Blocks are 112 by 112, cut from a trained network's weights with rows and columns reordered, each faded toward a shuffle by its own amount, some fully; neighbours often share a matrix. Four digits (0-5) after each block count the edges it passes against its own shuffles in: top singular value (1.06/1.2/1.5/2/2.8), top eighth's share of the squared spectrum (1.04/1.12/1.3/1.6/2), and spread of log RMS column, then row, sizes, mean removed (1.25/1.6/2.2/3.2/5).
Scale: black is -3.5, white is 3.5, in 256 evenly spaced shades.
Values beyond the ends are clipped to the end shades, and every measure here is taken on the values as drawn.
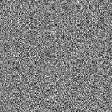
4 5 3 2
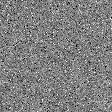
0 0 0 0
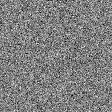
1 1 0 0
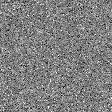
1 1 0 0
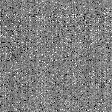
3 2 0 3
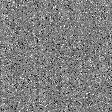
1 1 0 1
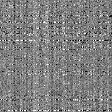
4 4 0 4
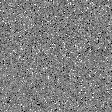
0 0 0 0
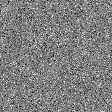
0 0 0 0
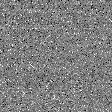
1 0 0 0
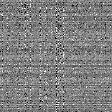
4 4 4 1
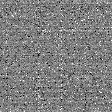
3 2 2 0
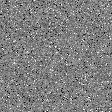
0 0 0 0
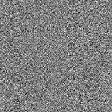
4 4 2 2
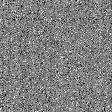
1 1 0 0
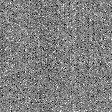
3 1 0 1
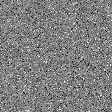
0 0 0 0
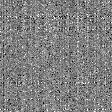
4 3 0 3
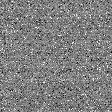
2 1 1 0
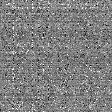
3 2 2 0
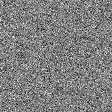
1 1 0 0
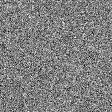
1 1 0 0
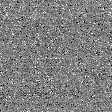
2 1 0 0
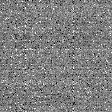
3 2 2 0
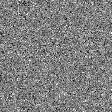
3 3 1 1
